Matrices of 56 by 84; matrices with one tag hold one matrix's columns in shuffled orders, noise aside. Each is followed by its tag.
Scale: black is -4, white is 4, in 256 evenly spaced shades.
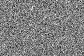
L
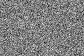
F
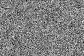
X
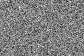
L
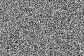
X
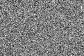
L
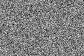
F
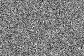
X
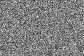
X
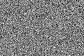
F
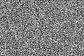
X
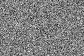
F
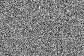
L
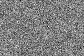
X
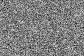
X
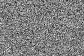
F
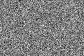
X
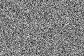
F
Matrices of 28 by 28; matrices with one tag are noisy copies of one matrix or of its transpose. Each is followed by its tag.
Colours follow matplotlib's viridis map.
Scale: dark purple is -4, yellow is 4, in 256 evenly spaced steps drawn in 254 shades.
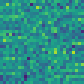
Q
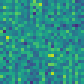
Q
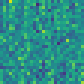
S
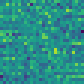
Q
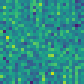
Q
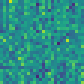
S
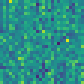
S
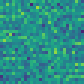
Q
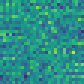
Q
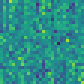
S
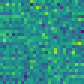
Q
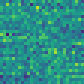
Q
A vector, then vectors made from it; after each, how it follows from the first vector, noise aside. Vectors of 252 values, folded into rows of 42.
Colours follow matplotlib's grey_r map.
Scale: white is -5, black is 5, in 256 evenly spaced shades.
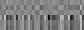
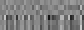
copied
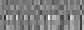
negated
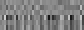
copied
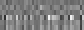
negated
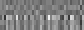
negated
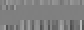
partly zeroed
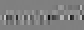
partly zeroed
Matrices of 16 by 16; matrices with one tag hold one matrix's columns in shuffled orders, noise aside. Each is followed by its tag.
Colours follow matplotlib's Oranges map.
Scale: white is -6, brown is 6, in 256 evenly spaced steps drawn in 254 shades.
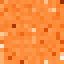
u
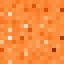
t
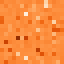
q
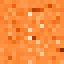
t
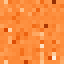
u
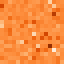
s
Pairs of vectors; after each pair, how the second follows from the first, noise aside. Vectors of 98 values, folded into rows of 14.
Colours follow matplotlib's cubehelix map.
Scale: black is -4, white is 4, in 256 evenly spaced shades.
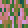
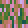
negated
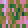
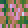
negated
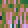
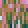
negated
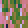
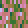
sign-scrambled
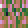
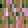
negated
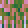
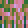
negated
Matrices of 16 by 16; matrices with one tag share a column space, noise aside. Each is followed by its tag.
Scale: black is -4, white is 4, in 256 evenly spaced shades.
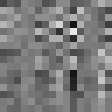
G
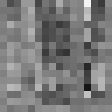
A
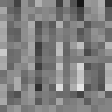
A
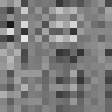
G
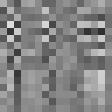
G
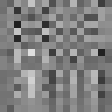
G
